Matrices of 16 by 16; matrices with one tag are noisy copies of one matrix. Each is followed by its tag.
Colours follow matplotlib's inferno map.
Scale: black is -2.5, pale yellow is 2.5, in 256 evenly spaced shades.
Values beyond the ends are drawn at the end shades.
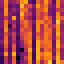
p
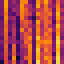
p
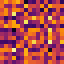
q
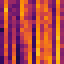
p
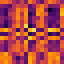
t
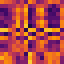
t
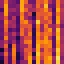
p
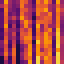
p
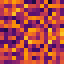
q
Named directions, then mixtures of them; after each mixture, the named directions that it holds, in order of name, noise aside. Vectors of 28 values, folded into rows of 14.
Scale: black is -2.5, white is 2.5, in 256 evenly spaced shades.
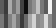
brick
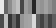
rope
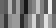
brick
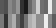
brick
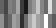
brick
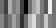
brick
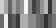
brick, rope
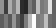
brick, rope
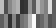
brick, rope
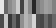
rope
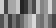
brick, rope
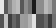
rope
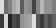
rope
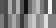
brick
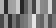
brick, rope
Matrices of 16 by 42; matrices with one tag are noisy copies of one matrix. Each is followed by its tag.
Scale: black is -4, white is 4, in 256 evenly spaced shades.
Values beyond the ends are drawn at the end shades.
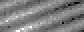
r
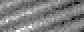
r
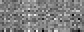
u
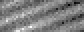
r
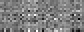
u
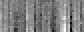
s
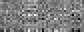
u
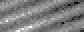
r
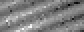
r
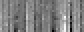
s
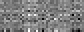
u
